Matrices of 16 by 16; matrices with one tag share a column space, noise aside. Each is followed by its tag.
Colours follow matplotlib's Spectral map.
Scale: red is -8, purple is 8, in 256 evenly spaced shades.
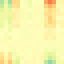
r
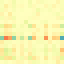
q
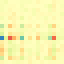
q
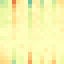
r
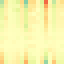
r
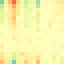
r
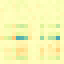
q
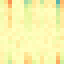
r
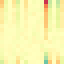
r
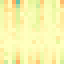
r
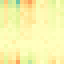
r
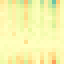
r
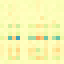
q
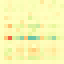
q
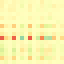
q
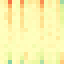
r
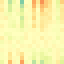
r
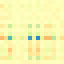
q
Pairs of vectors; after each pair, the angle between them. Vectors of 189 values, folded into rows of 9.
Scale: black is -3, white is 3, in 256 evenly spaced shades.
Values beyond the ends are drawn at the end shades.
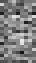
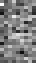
nearly parallel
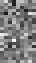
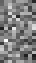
orthogonal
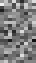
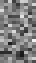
partly opposed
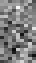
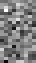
partly aligned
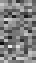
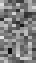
partly aligned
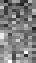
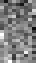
nearly parallel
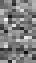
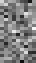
orthogonal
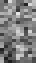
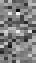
partly aligned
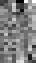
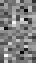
orthogonal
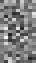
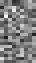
partly opposed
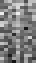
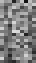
partly aligned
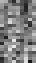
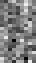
nearly opposite
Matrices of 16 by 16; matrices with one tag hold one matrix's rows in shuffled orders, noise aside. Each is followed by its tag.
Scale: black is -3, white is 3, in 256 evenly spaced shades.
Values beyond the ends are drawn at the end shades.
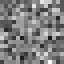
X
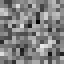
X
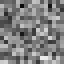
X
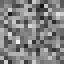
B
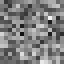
X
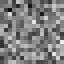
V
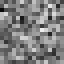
X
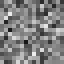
B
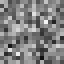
B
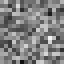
X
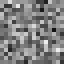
B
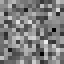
B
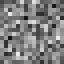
B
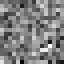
X
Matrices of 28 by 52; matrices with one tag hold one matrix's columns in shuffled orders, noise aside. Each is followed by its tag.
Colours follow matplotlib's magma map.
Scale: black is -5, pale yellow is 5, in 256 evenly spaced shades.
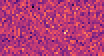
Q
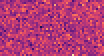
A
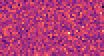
Q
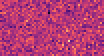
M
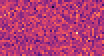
Q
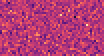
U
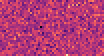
A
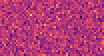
U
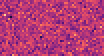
U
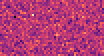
U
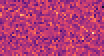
Q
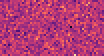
A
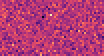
U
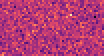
U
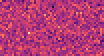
Q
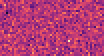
M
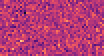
M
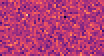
U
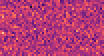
Q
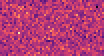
Q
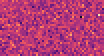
U
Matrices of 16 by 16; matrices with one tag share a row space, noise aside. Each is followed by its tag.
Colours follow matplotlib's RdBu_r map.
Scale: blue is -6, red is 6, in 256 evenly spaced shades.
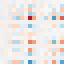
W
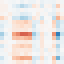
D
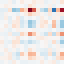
W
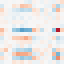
D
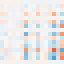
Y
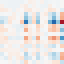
Y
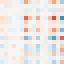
Y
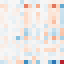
Y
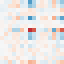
W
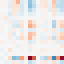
W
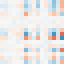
Y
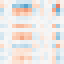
D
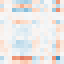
D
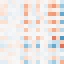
Y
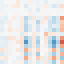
Y
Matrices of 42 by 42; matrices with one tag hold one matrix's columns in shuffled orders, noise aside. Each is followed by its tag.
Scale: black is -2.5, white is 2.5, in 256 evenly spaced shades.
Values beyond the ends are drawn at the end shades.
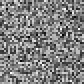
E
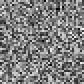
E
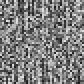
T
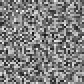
E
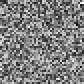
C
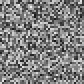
C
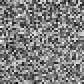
C
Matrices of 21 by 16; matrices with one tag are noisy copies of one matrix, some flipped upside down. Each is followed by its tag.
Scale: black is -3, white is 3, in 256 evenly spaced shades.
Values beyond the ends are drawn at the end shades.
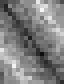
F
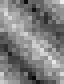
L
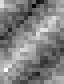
L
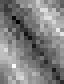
F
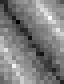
F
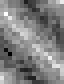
L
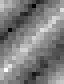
L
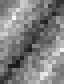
F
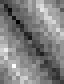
F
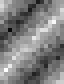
L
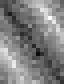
F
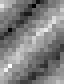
L
